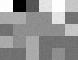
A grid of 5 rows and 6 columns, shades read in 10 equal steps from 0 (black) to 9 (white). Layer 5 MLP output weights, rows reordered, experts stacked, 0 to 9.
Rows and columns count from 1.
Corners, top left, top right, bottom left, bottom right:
9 7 4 4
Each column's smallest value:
4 0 3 4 4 4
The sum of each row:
36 34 31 29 27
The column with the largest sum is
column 5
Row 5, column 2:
4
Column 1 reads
9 6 4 6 4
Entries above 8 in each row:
2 0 0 0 0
